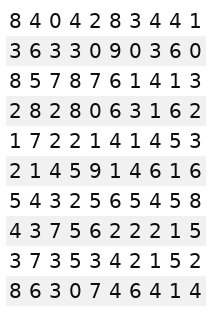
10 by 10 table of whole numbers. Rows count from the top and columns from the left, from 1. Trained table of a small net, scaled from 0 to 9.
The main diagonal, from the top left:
8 6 7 8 1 1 5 2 5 4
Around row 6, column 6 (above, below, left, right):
4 6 9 4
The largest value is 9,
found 2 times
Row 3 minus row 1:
0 1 7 4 5 -2 -2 0 -3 2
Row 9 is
3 7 3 5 3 4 2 1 5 2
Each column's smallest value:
1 1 0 0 0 1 0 1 1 0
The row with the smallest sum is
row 5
